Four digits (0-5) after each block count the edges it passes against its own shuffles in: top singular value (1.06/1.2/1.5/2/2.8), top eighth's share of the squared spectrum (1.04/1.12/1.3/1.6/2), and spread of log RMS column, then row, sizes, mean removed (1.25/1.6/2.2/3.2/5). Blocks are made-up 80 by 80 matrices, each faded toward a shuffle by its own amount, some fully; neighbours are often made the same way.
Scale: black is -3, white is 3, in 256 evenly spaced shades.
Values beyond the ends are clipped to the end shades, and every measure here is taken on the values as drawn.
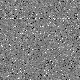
2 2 0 1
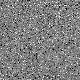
1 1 0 0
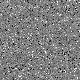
1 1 0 0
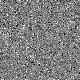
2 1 0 0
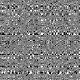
4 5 3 3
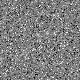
1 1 0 0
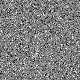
0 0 0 0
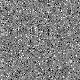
3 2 1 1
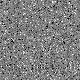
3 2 0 0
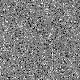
1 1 0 0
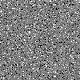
3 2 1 0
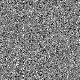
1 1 2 0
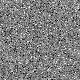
0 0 0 0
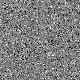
0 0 0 0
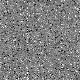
2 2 1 0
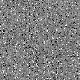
3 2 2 0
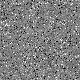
1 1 0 0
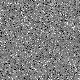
0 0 0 0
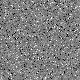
0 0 0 0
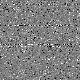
2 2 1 2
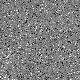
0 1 0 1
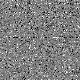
1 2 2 2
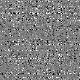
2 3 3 3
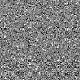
4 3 2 2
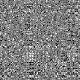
4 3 2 2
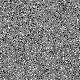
0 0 0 0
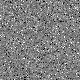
1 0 0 0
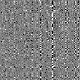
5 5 3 2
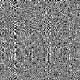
4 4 3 2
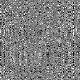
4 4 3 2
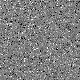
0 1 0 0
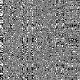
4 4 3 2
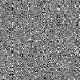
4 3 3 1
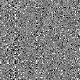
4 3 2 1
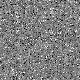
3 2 0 0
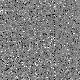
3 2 1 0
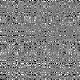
4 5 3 4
